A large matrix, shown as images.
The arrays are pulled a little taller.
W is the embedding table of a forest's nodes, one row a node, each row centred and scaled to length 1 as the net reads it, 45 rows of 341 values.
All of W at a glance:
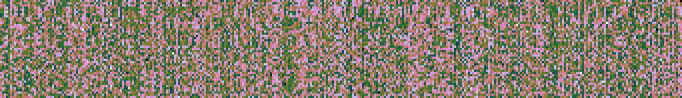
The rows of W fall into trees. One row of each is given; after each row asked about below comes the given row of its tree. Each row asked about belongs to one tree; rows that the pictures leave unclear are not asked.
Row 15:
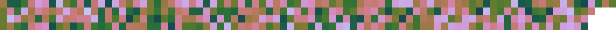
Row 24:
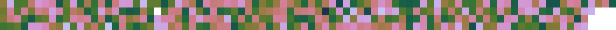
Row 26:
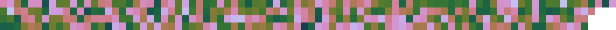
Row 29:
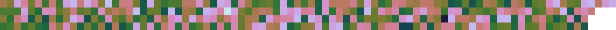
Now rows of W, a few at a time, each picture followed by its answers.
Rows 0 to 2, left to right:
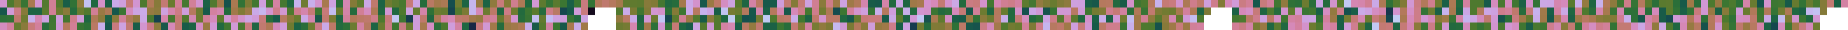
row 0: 26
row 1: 15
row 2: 26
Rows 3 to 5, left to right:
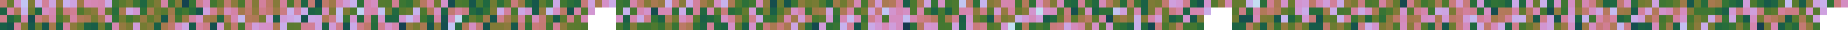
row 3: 29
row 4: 29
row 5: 29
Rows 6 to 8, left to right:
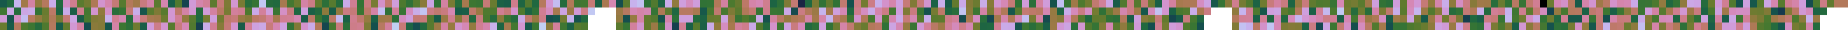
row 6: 29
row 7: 29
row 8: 15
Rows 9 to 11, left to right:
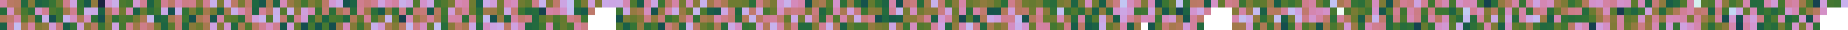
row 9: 15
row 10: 26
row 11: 15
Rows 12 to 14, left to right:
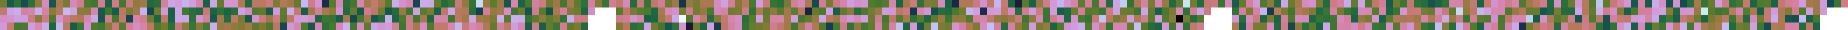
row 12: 15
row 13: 24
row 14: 29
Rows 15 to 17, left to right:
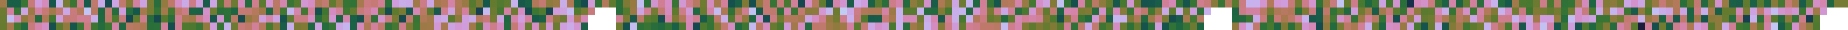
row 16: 29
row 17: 29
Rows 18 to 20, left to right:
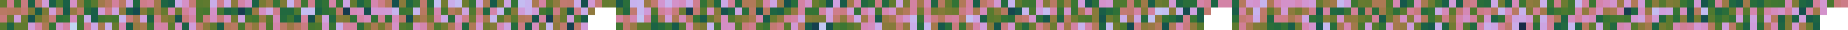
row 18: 24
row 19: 29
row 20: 29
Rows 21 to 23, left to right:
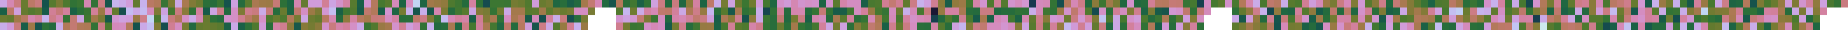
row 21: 26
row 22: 15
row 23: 29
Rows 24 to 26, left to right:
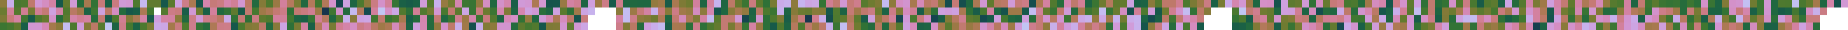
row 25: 15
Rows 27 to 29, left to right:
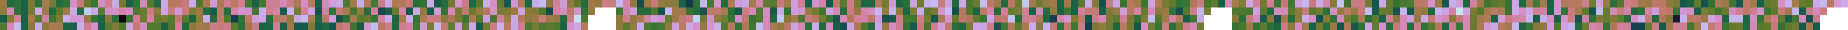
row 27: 15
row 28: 26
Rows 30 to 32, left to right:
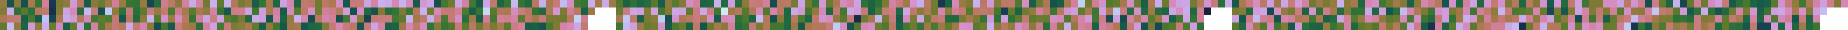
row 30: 15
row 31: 15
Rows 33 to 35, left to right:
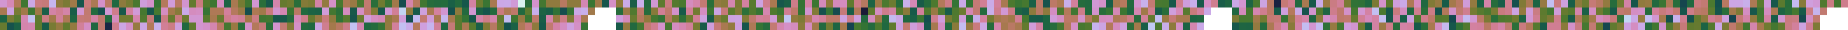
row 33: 26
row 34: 24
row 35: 26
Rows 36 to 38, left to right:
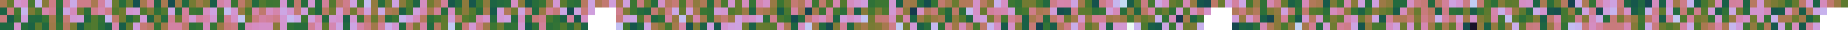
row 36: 29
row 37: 24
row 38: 24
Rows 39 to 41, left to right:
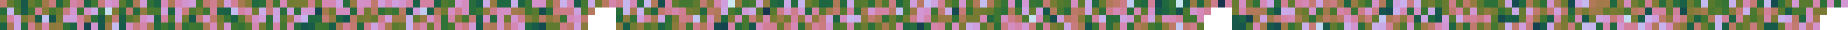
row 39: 15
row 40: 26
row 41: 26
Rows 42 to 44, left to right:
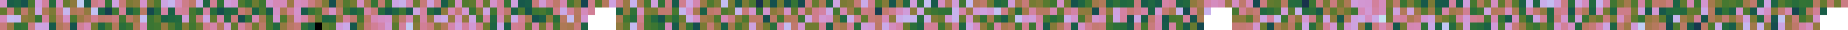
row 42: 15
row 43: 29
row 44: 26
